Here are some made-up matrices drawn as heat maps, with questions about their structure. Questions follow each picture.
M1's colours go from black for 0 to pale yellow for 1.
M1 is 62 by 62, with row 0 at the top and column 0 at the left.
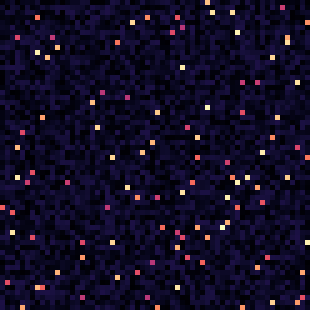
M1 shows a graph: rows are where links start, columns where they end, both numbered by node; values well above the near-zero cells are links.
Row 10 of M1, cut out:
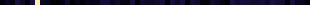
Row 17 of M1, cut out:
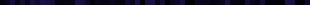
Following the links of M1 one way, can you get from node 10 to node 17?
no
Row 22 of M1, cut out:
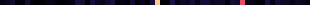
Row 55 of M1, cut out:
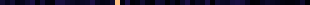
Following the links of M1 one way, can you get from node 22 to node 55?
yes
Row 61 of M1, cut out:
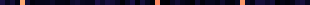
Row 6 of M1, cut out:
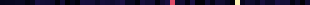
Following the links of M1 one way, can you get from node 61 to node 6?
no
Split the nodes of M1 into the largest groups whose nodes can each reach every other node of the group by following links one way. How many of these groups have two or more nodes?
5
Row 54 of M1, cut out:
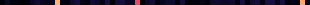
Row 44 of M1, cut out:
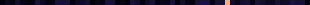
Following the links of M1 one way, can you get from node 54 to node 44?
yes
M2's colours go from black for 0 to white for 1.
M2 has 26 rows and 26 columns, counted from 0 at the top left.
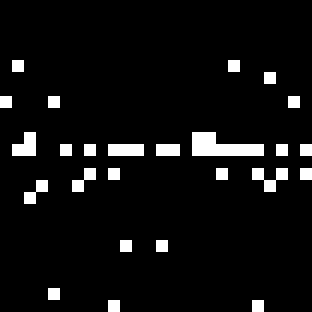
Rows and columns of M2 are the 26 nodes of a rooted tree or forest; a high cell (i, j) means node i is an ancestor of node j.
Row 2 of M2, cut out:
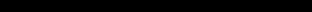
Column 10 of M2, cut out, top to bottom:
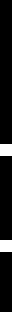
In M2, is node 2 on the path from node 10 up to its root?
no
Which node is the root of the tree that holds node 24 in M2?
8
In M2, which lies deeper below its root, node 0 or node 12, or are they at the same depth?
node 0
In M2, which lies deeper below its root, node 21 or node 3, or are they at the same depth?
node 21
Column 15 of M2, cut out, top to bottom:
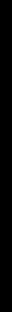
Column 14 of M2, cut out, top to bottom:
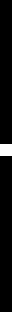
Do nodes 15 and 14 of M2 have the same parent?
no
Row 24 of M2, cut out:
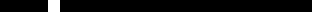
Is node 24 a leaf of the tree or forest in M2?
no
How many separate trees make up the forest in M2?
3
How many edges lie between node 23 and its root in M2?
2
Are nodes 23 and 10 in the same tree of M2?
yes
